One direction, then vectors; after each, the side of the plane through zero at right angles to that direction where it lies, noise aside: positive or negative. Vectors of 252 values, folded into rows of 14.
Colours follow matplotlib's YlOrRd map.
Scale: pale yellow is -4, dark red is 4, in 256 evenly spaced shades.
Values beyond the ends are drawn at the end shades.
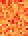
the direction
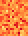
positive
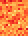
positive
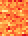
positive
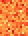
positive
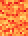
positive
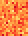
negative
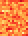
positive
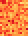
positive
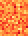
negative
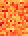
negative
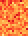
positive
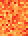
positive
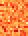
negative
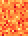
negative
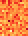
positive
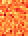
negative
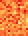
positive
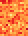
positive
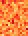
positive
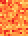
positive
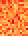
positive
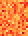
negative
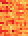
positive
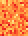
negative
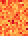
positive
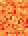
negative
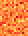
negative
